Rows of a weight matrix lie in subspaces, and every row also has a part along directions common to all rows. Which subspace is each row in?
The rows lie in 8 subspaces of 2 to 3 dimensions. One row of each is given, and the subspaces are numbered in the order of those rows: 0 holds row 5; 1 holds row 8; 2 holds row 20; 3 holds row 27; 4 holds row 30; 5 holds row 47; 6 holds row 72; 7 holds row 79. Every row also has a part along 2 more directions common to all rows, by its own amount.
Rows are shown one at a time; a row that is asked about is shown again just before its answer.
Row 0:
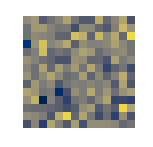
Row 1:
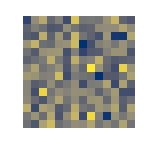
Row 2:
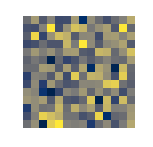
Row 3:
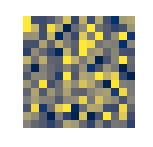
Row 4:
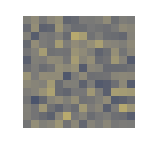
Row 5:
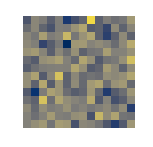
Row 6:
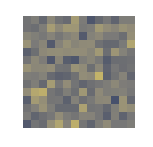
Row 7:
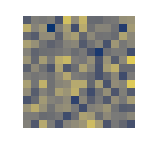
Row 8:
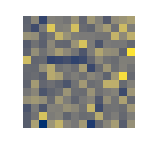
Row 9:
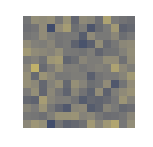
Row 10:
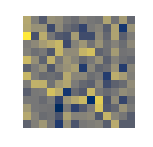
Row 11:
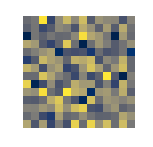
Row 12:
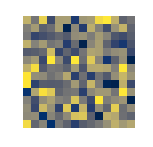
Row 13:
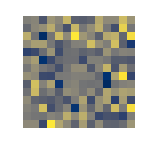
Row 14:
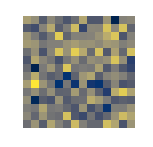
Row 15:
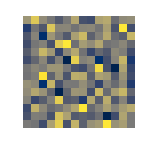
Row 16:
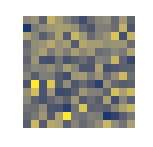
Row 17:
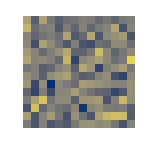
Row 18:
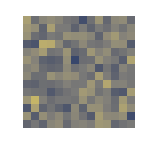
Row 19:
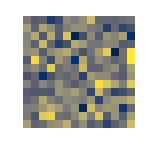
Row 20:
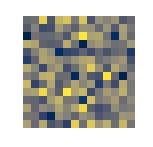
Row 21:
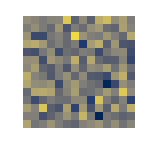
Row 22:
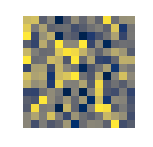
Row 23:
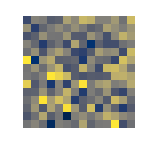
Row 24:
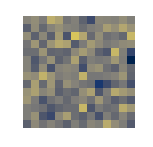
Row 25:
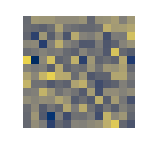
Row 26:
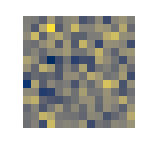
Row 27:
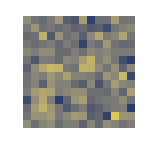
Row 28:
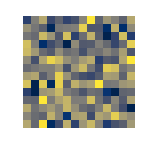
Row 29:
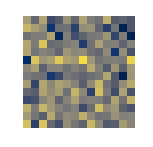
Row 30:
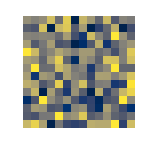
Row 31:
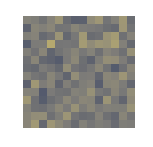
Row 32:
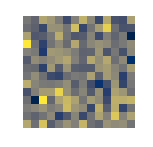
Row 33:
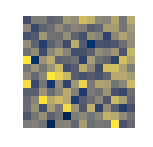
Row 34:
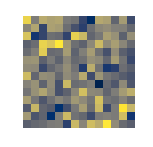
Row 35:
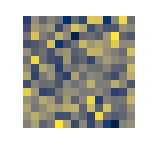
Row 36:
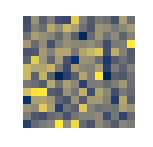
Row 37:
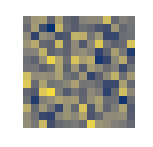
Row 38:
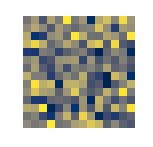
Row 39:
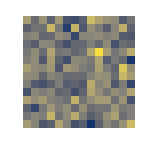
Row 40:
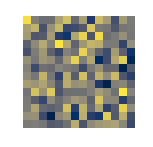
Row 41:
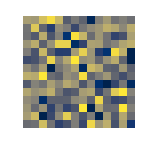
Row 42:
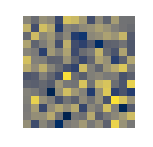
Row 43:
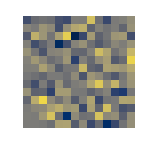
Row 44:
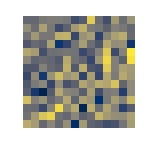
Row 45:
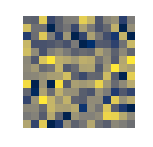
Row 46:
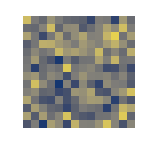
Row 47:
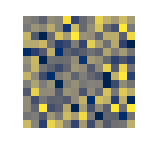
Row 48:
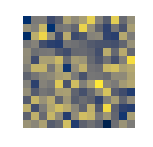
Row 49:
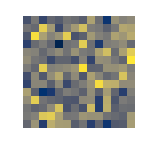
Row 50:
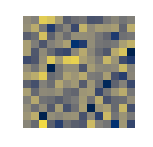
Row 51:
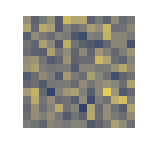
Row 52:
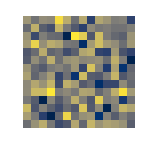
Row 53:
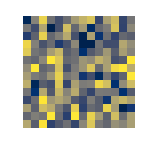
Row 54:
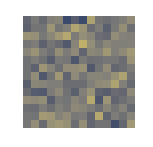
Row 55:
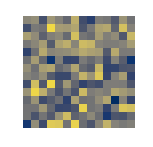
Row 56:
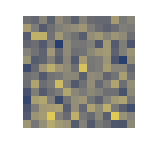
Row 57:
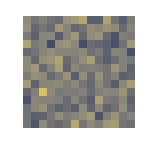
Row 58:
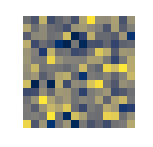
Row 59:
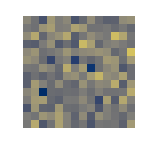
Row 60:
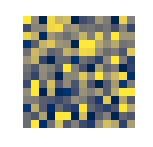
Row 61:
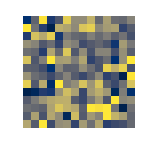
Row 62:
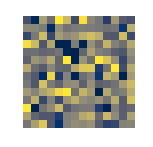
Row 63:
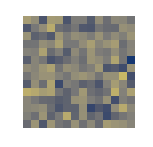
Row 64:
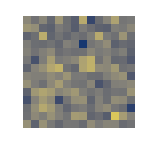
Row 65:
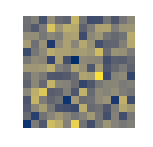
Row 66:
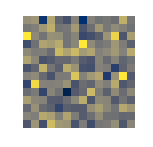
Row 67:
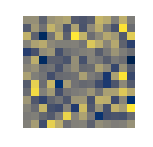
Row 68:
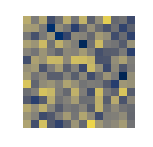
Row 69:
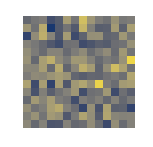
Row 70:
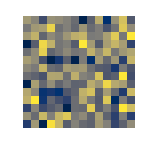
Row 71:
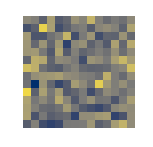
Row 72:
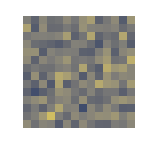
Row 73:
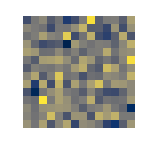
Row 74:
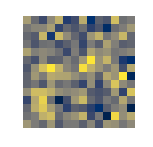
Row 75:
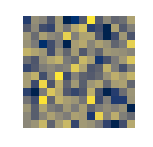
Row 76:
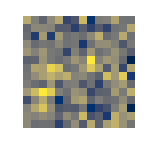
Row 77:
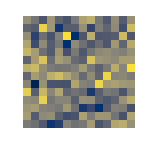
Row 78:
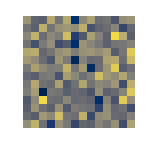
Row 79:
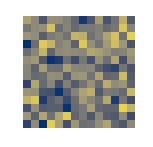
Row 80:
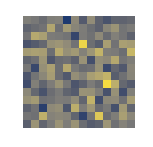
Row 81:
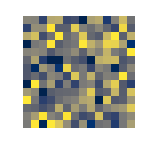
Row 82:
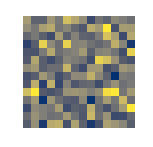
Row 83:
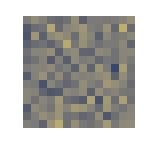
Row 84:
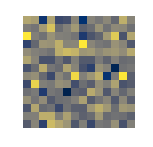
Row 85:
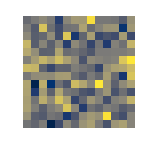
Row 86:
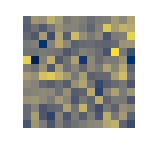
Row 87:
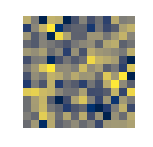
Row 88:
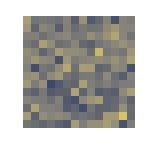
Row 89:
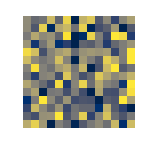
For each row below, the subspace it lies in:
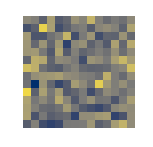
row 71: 3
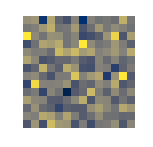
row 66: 2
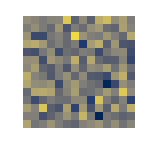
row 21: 5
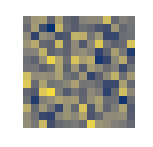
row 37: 0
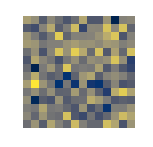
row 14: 7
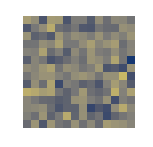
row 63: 3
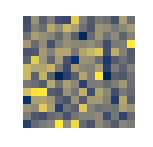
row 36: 6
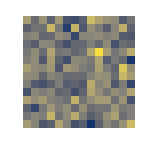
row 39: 5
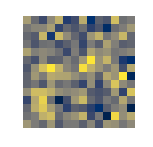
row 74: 3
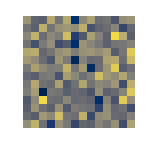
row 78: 4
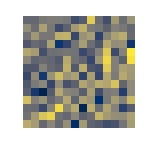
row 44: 6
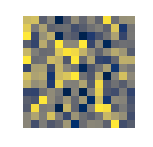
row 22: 2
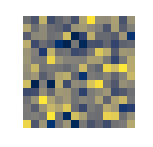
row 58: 5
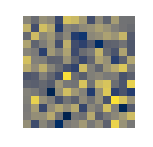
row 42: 0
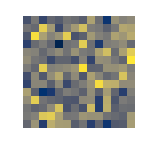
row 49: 7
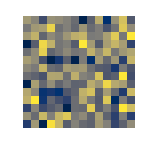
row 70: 7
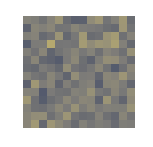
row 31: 6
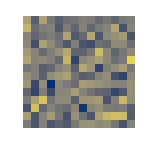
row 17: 7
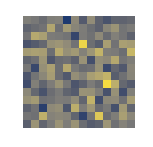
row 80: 5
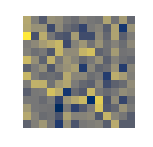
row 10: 2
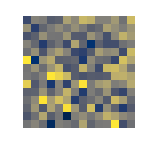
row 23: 1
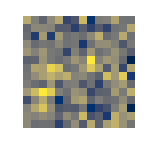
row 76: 3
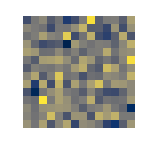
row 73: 0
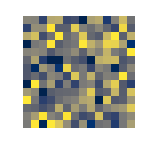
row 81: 6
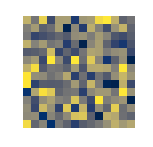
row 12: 5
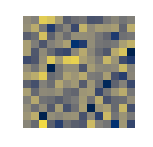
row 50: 1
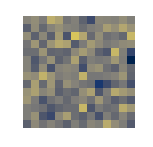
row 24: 1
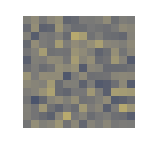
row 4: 0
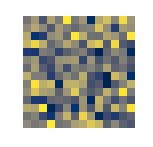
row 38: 5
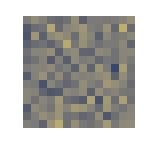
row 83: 2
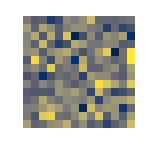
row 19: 1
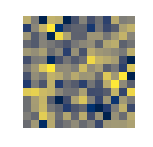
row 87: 3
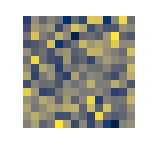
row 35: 6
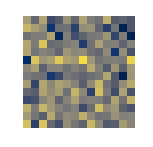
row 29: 1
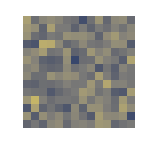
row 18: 7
